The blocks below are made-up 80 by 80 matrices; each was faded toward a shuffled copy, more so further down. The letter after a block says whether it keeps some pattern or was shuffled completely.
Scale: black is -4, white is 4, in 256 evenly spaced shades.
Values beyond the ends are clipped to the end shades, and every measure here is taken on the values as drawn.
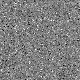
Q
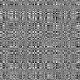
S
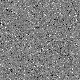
Q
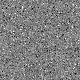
Q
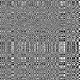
S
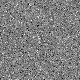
Q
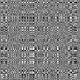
S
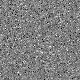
Q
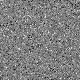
Q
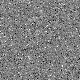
Q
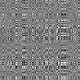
S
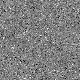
Q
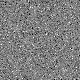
Q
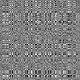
S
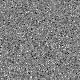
Q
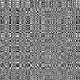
S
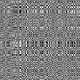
S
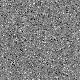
Q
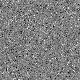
Q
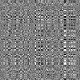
S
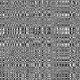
S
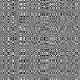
S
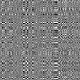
S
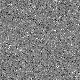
Q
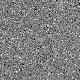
Q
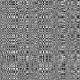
S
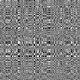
S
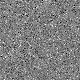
Q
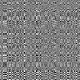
S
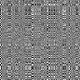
S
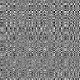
S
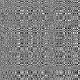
S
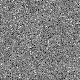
Q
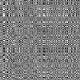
S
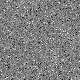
Q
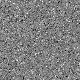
Q
